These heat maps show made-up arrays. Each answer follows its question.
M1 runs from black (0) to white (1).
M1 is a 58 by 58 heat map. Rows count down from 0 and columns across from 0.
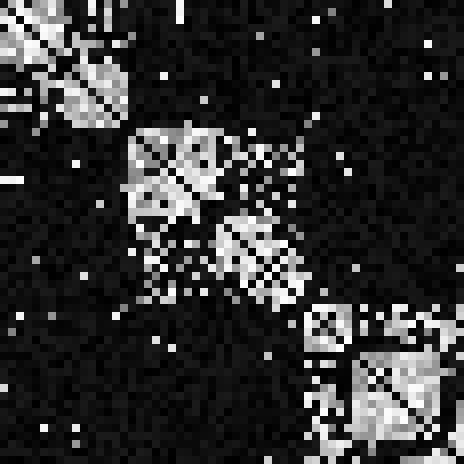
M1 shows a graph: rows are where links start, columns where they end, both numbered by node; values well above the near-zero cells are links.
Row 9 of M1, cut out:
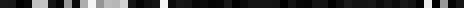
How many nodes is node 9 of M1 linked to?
12
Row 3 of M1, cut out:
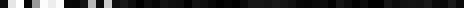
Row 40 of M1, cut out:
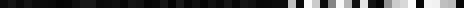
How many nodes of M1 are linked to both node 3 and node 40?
0
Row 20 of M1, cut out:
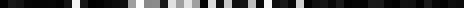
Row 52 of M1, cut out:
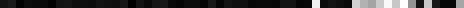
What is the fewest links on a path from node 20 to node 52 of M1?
3
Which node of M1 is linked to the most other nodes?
node 53
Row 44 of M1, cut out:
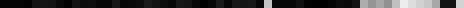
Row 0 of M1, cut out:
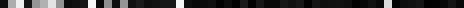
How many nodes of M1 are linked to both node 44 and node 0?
1
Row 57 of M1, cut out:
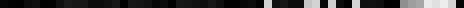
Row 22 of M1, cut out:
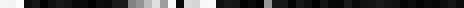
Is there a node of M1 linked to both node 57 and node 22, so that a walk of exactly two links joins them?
yes
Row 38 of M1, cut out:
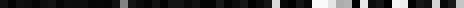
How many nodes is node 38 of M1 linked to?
12
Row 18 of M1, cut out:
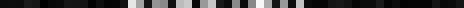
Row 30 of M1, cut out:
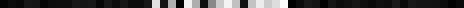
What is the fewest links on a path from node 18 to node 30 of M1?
2
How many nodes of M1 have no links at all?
0
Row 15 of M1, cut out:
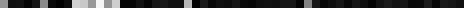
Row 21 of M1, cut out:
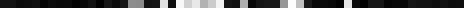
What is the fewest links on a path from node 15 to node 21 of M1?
2
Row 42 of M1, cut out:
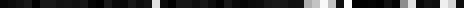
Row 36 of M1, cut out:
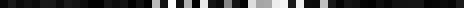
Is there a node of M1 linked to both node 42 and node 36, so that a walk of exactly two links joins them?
yes
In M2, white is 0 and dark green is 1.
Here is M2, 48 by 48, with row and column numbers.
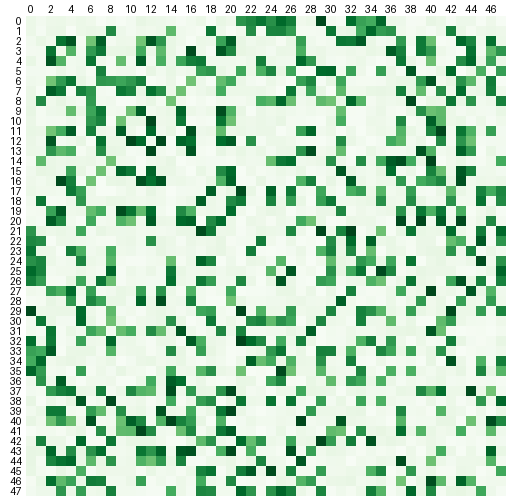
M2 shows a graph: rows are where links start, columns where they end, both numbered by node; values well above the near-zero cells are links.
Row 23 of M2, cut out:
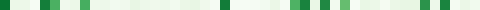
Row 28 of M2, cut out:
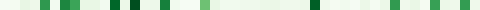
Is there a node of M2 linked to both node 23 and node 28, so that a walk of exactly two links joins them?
yes
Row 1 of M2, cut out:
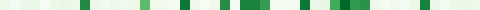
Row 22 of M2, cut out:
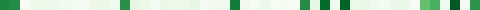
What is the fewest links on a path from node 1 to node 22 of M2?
1
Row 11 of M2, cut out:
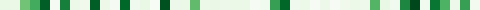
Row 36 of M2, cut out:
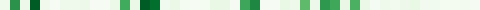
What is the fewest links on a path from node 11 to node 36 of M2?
2
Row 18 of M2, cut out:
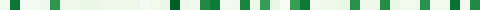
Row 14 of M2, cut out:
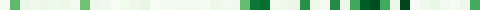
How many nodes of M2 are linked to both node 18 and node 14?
7
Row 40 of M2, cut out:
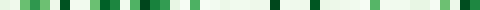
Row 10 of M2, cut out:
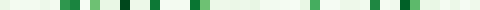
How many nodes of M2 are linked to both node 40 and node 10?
6
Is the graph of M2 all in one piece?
yes
